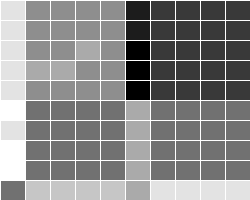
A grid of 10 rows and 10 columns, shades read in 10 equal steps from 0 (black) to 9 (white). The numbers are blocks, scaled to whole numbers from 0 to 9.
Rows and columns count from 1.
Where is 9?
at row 6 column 1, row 8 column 1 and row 9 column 1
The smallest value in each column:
4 4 4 4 4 0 2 2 2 2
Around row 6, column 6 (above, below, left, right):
0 6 4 4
